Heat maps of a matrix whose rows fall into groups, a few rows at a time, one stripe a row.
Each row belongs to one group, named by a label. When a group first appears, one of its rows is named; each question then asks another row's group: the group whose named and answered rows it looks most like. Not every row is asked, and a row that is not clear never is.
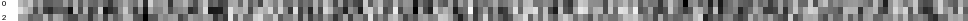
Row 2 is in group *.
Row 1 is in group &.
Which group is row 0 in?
&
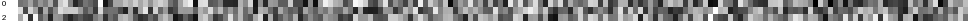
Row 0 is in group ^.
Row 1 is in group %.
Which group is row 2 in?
*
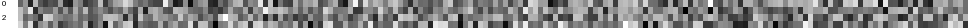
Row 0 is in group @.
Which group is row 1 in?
&
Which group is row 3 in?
*
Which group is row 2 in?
%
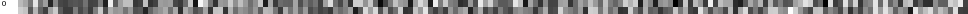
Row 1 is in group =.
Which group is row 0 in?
*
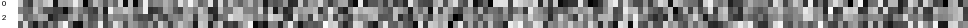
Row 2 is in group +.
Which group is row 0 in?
%
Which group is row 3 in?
^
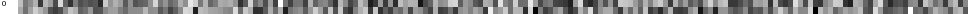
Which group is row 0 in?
%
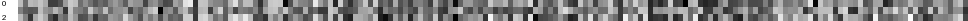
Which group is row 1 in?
=
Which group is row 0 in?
+
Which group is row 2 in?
+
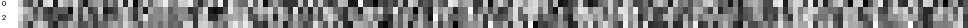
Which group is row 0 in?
%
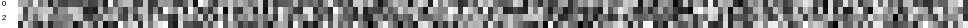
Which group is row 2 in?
%
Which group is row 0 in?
*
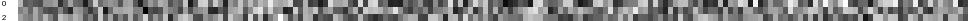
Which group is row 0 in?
=
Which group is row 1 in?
@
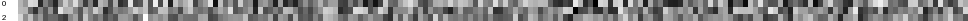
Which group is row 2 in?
&
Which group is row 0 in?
%
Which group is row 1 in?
^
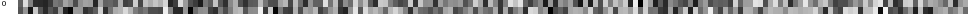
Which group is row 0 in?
^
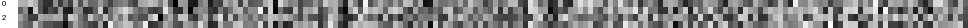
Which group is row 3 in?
@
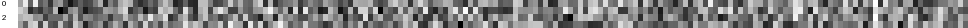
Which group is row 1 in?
=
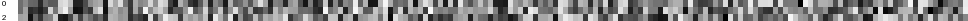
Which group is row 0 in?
^
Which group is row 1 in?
^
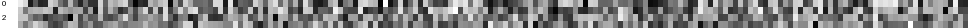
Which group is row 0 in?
=
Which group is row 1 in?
%
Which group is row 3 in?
+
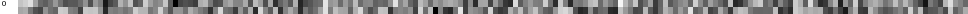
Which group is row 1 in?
^
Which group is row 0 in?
*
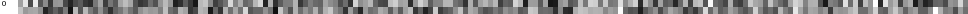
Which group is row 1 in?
&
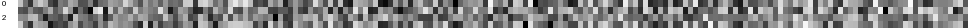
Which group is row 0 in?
+
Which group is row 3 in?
+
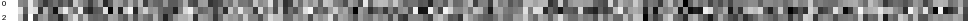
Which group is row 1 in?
%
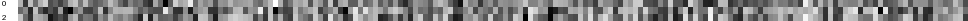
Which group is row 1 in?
@
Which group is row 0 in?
+
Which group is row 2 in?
+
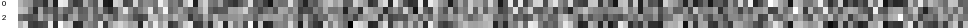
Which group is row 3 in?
^
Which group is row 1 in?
&
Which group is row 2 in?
=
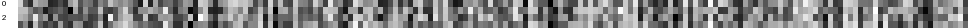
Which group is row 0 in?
+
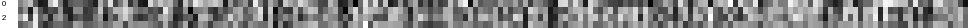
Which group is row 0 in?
=
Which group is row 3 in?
@
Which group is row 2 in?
*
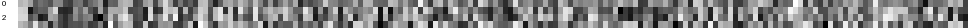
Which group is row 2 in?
=
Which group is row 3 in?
*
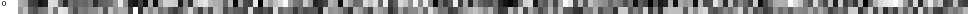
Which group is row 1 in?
^
